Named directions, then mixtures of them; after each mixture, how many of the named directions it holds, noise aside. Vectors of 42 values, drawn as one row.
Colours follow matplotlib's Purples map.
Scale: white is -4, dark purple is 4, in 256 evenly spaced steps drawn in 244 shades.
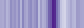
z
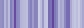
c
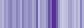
one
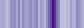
one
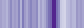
one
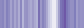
one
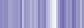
one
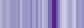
one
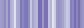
one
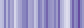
two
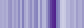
one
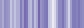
two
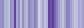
two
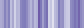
one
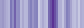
two
